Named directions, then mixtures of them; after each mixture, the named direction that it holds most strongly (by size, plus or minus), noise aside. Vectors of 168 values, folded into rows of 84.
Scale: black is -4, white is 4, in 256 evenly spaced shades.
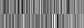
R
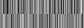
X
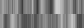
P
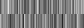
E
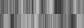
P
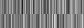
R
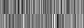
R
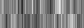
P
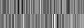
R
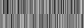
X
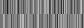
X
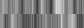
P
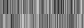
X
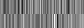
R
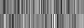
R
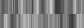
P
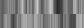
P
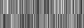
X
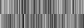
E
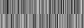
X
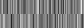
X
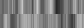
P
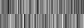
E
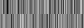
X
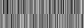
X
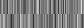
X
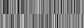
X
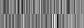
R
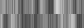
P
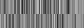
R
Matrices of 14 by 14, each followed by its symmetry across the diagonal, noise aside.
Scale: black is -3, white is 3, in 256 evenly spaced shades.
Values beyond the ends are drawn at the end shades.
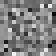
antisymmetric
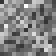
symmetric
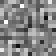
symmetric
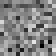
neither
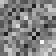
symmetric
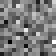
neither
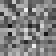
antisymmetric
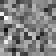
neither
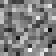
antisymmetric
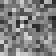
antisymmetric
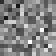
symmetric
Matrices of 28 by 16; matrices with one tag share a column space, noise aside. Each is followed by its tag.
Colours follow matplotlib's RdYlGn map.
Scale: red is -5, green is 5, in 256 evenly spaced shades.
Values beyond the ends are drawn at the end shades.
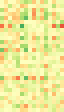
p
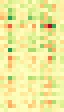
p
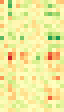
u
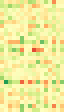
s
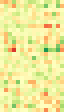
s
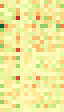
p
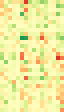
u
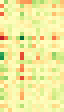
u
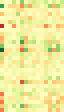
s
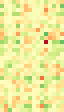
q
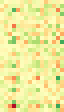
q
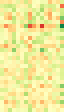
p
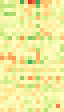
u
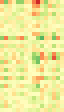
u
